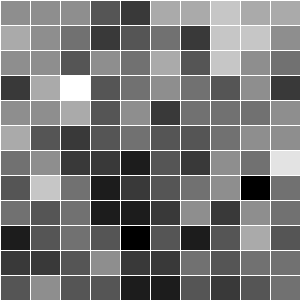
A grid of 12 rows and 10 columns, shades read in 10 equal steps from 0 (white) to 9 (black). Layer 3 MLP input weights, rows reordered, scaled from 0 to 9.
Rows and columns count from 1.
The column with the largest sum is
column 5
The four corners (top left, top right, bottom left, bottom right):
4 3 6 5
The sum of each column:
62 54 59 74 79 68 67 56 54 54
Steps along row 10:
down down up up down up down down up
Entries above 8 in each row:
0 0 0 0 0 0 0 1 0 1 0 0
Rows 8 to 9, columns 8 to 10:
4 9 5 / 7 4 5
